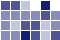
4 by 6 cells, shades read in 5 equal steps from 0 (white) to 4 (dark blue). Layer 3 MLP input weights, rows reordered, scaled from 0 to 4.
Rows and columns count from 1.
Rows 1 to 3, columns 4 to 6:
0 4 0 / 2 3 2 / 3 1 2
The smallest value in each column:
2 1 1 0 1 0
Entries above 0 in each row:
4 6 6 6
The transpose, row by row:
3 2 2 2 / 3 2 1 2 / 1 2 3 4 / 0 2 3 3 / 4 3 1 1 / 0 2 2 3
